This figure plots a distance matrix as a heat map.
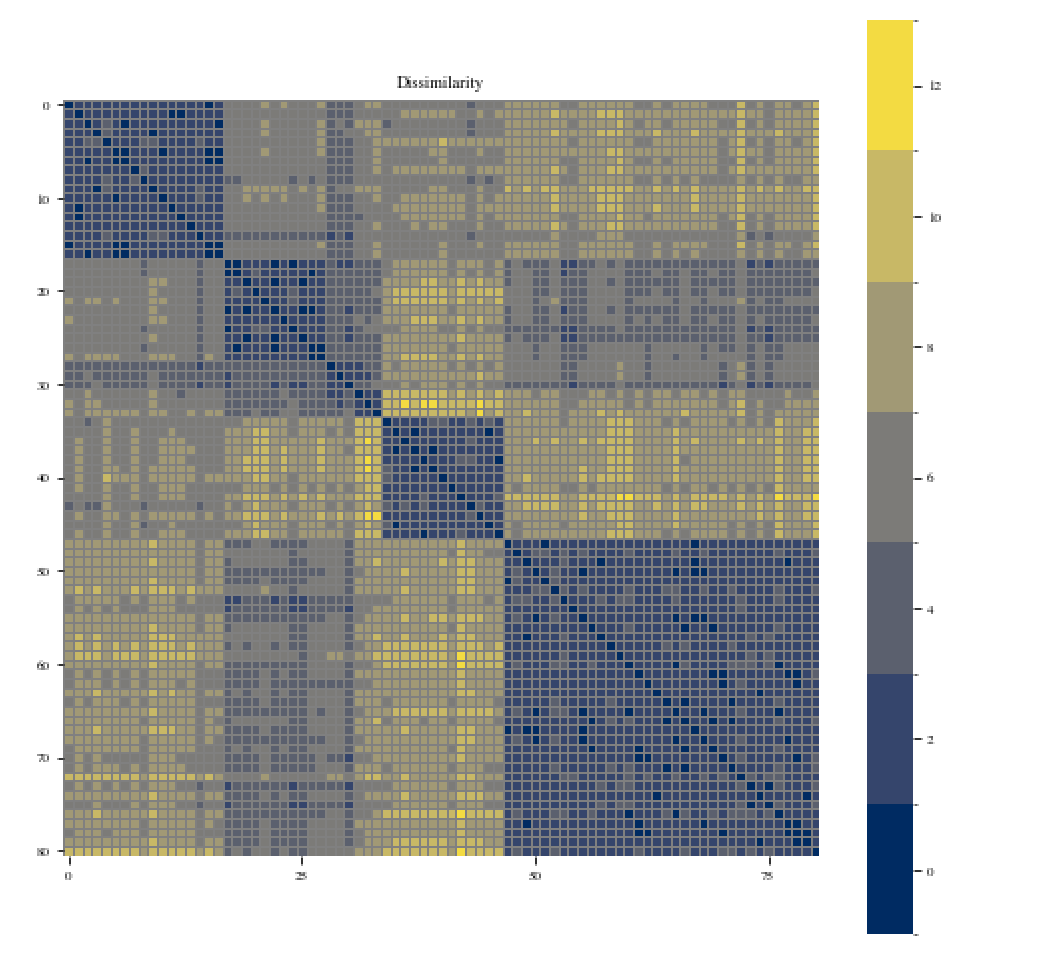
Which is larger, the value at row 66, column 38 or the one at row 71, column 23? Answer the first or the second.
the first
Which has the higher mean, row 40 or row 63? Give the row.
40
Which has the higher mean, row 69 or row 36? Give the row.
36
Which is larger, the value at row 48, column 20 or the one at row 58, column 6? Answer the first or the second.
the second
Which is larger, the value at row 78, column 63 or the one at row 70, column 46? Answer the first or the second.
the second
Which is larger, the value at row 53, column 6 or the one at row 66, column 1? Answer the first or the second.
the second
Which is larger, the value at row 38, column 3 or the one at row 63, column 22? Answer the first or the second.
the first
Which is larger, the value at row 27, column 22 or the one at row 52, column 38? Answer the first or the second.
the second
